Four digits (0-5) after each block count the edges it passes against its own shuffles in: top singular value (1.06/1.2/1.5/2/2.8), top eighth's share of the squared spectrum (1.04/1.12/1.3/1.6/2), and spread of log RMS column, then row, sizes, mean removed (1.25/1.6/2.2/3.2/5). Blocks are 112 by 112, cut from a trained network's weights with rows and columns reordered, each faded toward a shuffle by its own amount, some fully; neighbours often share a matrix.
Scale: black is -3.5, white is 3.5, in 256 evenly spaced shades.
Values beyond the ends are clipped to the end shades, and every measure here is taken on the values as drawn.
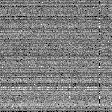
5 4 2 3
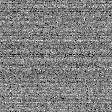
4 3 1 2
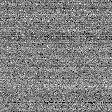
4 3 1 2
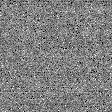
2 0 0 0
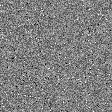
0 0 0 0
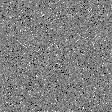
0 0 0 0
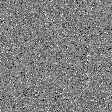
1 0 0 0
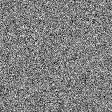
0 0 0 0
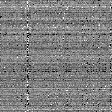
5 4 3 2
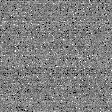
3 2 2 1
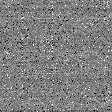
2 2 1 0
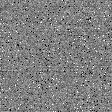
1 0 1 0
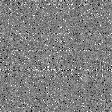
2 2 0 2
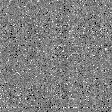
3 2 0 2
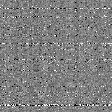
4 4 0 3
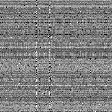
5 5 3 3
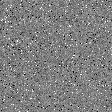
1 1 0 1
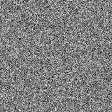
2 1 0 0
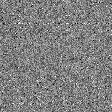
3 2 0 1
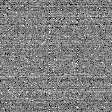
3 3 2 0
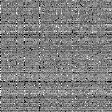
4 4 3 2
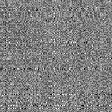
4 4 1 3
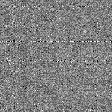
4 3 0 2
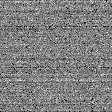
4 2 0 2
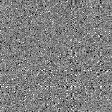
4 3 2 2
